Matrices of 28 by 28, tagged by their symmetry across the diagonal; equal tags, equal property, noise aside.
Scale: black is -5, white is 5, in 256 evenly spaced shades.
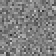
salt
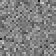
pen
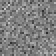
pen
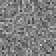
pen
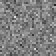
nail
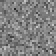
nail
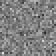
nail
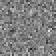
salt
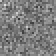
pen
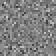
salt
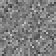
pen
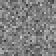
salt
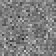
nail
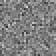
salt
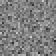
nail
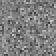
salt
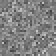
pen
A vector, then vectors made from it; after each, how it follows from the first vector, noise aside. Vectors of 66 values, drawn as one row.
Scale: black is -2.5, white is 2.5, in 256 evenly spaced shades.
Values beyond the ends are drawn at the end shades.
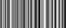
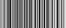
sign-scrambled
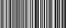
sign-scrambled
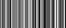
sign-scrambled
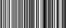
sign-scrambled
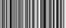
negated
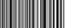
negated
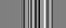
partly zeroed
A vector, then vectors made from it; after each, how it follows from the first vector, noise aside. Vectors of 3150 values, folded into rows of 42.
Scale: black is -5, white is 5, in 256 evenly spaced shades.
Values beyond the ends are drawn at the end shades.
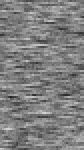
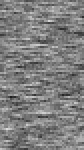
copied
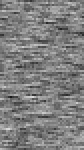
copied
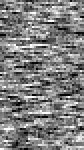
scaled up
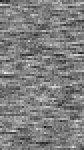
wrapped around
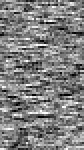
scaled up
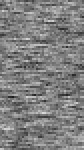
copied
